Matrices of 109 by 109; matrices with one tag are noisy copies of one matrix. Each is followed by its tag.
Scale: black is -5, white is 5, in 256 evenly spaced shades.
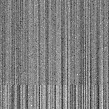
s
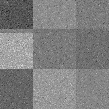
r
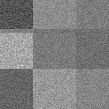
r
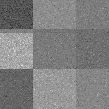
r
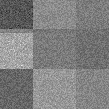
r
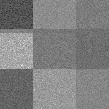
r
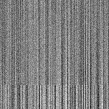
s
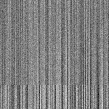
s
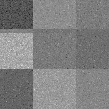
r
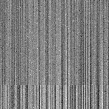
s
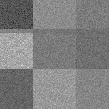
r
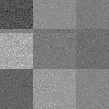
r
